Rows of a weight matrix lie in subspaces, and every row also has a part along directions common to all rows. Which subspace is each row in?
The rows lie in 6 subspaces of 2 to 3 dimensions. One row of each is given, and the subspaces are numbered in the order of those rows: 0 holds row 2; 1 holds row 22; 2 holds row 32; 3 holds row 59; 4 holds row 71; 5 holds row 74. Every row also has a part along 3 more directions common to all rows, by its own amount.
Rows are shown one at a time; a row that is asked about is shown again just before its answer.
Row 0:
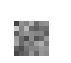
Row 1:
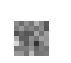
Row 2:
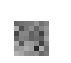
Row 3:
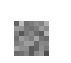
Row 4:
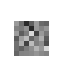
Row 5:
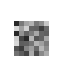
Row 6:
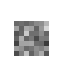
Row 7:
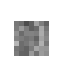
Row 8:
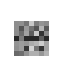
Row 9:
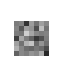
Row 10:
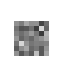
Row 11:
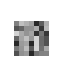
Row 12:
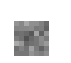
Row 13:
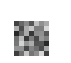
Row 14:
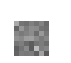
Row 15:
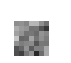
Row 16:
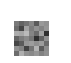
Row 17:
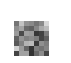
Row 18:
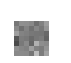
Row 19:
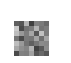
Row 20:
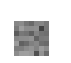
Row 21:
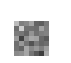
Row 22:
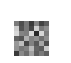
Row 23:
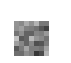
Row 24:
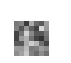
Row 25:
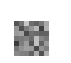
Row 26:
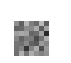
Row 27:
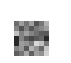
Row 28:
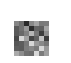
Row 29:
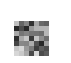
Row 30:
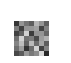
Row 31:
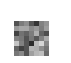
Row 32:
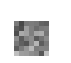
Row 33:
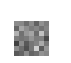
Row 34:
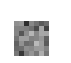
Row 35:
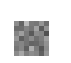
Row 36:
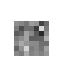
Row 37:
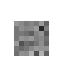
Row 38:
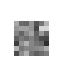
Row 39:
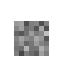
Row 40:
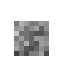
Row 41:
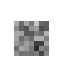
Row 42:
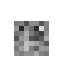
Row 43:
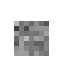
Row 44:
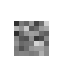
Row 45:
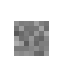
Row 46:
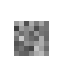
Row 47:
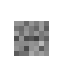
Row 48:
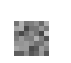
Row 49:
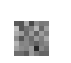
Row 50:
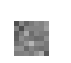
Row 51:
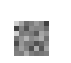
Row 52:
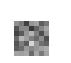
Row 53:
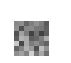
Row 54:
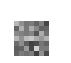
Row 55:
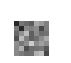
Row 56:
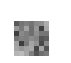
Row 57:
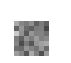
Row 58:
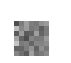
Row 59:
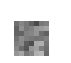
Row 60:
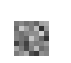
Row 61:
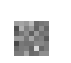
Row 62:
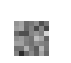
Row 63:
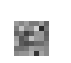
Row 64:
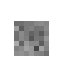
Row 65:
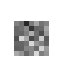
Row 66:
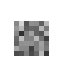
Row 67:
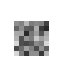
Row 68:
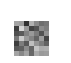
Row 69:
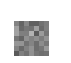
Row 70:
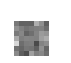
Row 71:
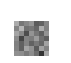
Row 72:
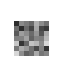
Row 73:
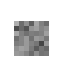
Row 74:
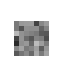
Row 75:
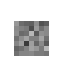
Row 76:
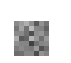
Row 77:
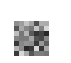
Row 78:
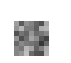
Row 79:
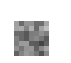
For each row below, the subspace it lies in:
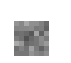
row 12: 5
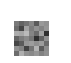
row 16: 2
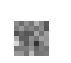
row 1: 5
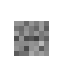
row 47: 5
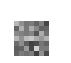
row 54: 5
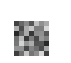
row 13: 4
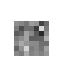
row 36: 0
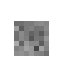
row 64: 0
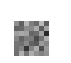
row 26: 2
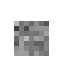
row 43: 3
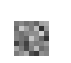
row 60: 0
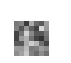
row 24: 0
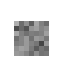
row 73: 3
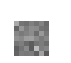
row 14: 5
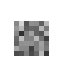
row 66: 2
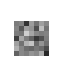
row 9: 5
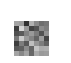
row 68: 1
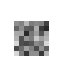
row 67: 4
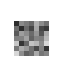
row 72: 4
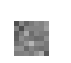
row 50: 4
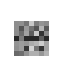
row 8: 5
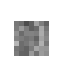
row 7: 5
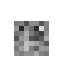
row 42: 0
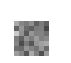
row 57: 4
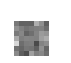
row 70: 5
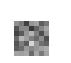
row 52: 1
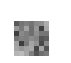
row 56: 0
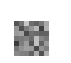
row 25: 5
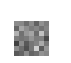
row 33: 0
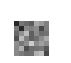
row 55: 4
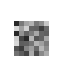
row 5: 3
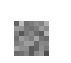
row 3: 2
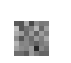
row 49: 1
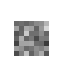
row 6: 4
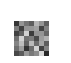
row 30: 4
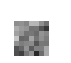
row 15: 3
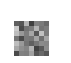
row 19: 1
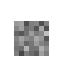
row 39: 2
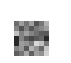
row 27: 5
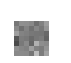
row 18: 5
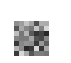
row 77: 2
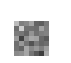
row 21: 4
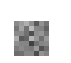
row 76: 1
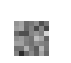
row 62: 2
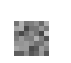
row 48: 2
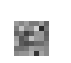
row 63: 0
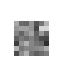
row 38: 4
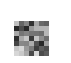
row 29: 3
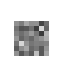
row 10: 0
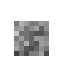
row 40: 2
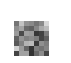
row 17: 2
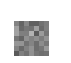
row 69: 1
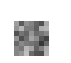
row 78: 4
